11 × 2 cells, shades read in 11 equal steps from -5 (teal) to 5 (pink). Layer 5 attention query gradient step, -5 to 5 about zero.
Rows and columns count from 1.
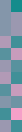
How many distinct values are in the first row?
2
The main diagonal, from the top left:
0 1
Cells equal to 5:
1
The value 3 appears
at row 5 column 2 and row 8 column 2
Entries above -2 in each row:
1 2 2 1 1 1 1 1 2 1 1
